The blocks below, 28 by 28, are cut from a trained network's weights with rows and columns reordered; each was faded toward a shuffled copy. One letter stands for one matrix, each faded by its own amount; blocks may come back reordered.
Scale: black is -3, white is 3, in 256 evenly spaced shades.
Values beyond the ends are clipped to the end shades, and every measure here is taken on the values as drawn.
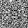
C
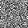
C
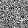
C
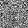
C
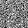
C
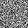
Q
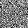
Q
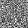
C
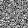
C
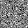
Q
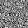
C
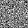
Q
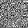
C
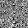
Q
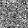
C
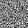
Q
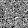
Q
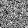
Q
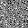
Q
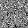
Q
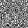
C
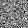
C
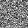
Q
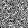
Q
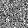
Q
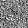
C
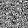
C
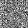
C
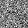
Q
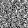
C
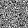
Q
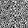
C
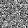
Q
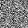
C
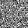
Q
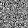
Q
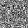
C
